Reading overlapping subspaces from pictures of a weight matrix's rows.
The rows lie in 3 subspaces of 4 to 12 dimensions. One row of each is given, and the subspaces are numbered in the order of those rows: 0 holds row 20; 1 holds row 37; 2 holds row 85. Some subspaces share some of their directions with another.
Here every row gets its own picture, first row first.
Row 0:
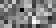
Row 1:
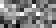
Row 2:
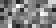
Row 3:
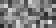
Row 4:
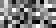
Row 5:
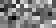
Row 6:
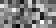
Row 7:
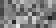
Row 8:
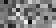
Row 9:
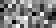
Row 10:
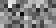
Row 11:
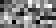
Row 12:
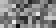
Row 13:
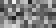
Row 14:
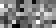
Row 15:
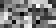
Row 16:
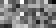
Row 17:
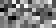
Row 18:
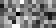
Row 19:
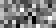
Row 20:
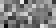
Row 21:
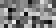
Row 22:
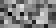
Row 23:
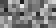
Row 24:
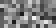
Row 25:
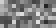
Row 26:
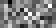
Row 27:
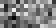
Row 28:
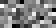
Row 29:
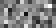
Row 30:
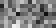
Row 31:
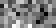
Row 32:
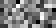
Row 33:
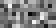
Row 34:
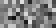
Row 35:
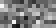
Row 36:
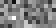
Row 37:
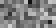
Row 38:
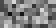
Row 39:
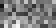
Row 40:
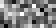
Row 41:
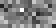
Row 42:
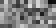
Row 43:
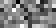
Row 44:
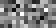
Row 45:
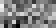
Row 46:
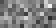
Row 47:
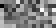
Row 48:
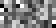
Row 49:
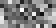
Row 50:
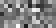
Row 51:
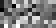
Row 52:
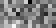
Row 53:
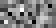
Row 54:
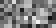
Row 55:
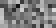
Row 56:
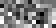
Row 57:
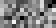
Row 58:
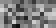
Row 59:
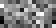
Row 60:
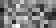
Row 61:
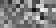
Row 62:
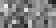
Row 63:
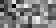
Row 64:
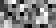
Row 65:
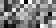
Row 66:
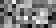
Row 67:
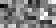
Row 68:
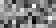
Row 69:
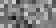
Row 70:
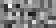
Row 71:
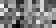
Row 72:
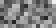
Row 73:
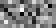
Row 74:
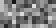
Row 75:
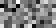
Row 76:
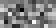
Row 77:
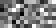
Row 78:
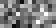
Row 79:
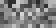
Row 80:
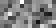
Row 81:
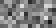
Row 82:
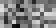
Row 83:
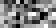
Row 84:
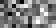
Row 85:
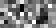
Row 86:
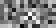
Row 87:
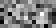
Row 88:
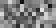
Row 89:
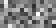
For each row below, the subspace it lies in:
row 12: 0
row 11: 1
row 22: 2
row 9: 1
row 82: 2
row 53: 2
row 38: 2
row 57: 1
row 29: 1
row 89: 1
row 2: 1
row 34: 0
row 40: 2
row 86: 1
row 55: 1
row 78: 0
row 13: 0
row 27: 0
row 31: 0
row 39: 0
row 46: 1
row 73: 2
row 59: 2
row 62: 1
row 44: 1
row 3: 1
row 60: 2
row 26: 1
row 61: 1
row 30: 0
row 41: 2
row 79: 1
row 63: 0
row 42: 1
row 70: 1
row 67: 1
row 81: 1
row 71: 1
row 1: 2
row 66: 2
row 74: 2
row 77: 1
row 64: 2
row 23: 1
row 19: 2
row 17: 0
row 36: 0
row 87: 2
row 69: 0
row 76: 2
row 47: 1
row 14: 2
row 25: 1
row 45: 0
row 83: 1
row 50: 1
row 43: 1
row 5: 0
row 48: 1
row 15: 1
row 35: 1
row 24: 1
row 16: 1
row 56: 2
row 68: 2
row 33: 1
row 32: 1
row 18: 0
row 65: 0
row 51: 0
